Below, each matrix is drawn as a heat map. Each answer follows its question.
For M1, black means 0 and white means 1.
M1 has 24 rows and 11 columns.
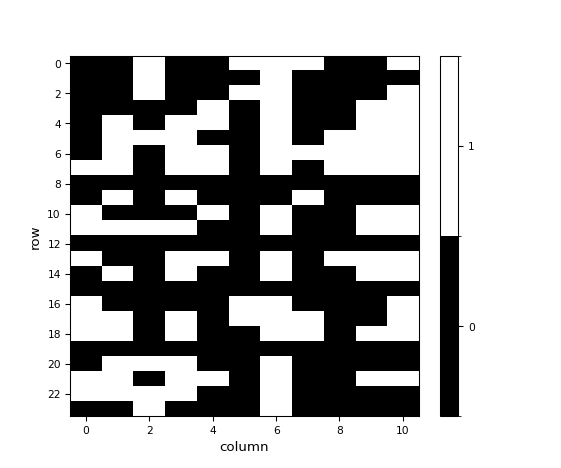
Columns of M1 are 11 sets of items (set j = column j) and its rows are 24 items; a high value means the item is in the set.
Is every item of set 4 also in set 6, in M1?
yes
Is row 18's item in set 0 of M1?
yes
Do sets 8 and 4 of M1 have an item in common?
yes
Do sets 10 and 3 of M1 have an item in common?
yes
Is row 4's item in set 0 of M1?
no
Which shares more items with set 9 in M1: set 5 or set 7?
set 7
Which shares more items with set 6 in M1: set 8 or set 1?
set 1
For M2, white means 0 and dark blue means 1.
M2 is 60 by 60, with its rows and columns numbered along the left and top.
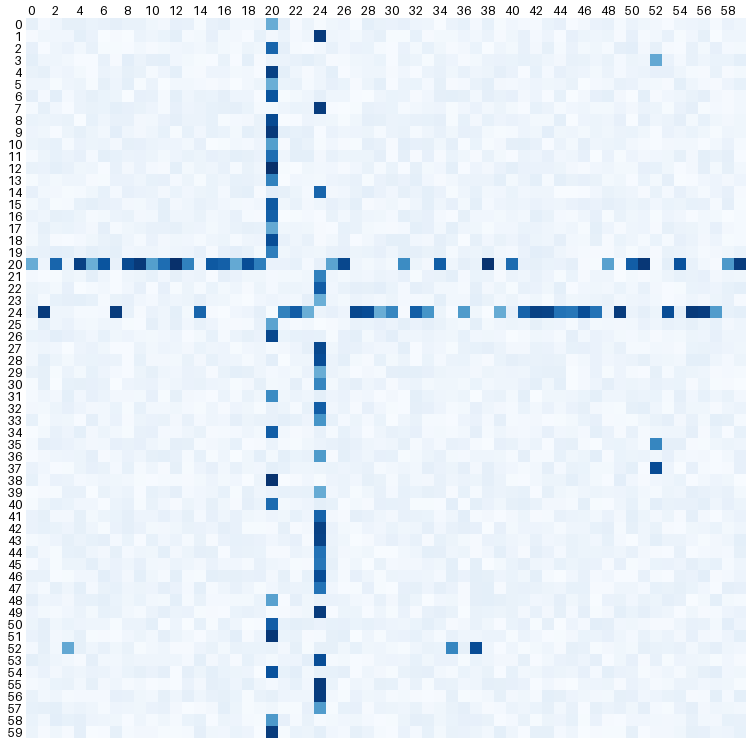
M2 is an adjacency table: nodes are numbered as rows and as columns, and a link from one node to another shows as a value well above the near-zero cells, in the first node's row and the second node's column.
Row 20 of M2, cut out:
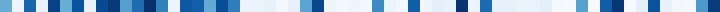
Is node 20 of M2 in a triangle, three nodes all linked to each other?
no
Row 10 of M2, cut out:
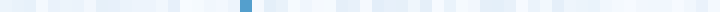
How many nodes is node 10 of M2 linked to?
1
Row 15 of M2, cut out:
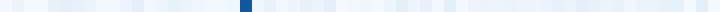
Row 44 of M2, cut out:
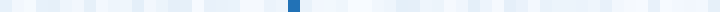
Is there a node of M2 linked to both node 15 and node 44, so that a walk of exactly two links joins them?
no
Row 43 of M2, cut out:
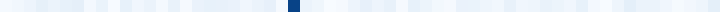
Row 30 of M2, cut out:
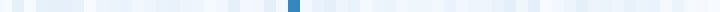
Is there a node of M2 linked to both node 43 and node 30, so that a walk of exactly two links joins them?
yes
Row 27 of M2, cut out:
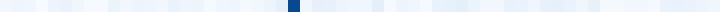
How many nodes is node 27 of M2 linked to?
1
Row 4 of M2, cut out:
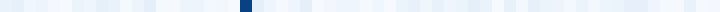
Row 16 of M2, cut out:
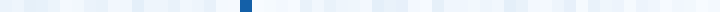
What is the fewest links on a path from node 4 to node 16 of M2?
2
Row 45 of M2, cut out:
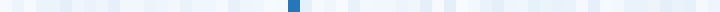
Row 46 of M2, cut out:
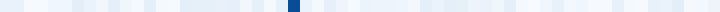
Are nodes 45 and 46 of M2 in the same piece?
yes
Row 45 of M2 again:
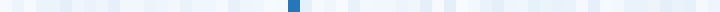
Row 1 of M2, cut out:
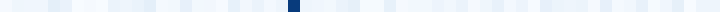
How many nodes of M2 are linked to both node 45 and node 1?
1
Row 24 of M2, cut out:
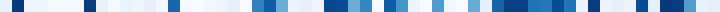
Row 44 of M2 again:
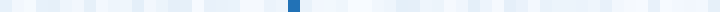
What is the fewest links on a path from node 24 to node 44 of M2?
1
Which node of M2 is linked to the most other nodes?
node 20
